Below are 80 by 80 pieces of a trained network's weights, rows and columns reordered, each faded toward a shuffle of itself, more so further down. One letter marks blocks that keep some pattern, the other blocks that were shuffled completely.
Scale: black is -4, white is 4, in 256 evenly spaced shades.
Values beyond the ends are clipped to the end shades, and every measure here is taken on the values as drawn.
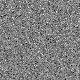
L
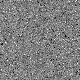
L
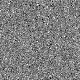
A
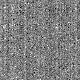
A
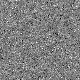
L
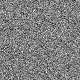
L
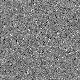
L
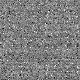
A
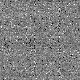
A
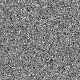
L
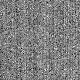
A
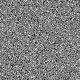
L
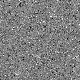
L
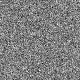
L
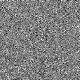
A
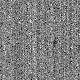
A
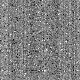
A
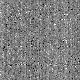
A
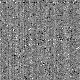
A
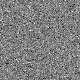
L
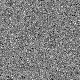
L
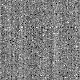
A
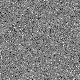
L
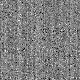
A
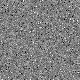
L
